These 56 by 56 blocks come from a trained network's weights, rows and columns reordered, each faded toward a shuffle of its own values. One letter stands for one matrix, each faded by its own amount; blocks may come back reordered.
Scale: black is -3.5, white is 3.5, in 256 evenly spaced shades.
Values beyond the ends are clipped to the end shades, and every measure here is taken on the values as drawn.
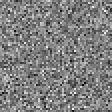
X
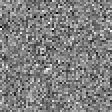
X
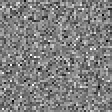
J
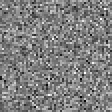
J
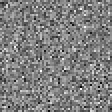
J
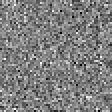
J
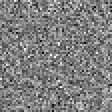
X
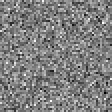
X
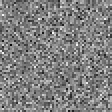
X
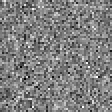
X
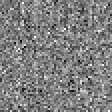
J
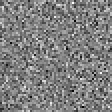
J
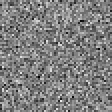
X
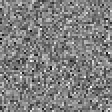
X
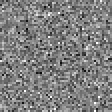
J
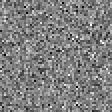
J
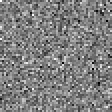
X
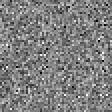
J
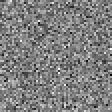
X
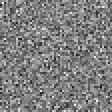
X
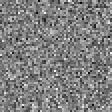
X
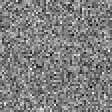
X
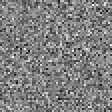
X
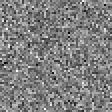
J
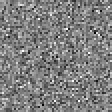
J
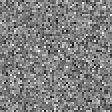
J
